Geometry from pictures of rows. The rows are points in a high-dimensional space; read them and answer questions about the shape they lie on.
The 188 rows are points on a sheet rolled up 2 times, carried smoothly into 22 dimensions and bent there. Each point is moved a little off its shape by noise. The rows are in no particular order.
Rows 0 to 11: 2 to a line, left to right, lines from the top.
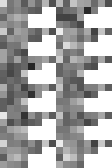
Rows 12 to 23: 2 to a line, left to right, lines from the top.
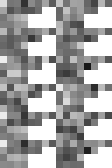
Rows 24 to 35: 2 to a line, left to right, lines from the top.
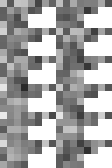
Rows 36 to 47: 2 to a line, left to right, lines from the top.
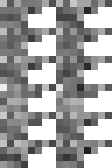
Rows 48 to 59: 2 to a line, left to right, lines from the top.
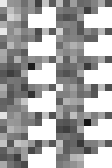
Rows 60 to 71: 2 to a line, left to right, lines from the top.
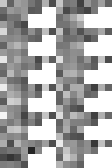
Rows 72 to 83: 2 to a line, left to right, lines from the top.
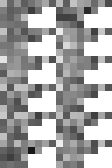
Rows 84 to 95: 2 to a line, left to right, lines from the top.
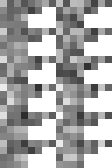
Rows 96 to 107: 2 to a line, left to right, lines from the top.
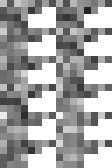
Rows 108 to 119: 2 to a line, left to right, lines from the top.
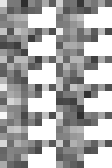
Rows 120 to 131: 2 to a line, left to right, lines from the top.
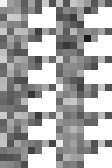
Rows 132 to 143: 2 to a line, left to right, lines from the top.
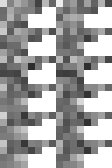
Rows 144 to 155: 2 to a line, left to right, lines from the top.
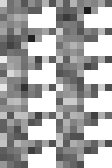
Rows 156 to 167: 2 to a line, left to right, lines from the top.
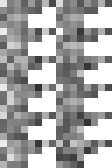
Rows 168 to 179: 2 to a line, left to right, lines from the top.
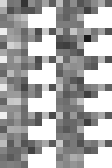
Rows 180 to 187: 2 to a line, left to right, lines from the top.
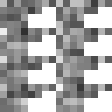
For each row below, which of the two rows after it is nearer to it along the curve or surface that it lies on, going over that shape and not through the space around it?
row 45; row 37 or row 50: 50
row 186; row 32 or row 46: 46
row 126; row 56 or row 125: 125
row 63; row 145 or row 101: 101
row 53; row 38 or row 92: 38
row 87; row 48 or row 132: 132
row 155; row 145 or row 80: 80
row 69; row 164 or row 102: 102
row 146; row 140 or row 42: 140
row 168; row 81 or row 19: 19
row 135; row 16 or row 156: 156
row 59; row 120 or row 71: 120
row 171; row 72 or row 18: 18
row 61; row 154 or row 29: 29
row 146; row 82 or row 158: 82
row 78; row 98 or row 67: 67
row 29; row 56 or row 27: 27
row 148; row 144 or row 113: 113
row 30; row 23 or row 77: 23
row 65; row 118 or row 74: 74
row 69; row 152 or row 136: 152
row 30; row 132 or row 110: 110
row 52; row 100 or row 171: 171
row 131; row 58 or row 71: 58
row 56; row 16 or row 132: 132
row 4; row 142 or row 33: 142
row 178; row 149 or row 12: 149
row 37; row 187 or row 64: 64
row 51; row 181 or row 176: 176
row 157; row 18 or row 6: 18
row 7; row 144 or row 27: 144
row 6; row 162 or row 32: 162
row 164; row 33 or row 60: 60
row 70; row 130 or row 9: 9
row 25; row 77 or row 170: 77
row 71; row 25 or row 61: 61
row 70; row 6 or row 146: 146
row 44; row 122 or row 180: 180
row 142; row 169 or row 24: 24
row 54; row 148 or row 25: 148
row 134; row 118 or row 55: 118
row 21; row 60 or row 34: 34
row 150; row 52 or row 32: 52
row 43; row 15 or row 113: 113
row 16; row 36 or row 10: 10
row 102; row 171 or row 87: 171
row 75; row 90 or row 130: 90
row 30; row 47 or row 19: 19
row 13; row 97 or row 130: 97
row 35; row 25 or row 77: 77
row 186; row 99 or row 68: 68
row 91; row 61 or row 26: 61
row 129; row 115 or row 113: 113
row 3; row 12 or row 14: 12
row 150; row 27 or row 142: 142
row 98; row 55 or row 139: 55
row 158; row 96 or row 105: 105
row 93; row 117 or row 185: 117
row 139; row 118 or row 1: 1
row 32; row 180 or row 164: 180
